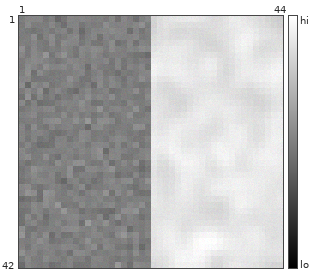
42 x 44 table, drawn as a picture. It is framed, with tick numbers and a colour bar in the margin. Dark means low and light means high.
The table splits into one row of 2 panels. Panel 1,1: middling, fine-grained, faint in contrast. Panel 1,2: very high, blotchy, faint in contrast.
